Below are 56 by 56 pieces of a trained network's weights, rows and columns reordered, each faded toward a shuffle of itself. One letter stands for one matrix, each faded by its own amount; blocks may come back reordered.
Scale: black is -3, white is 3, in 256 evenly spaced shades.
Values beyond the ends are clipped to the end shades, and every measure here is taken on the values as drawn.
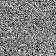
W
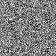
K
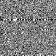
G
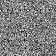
W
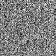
K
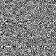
G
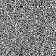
W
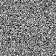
W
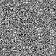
K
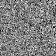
W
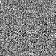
K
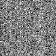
K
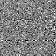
G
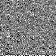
G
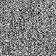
K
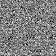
W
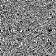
W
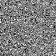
W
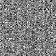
K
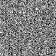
K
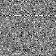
G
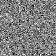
W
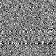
G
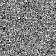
W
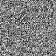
K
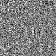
K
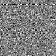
G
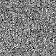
W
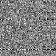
G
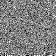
W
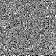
W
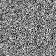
K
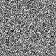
K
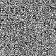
K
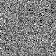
W
